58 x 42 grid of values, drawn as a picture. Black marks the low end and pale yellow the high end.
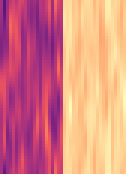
The table splits into one row of 2 panels. Panel 1,1: middling, streaked downward. Panel 1,2: very high, streaked downward, faint in contrast.
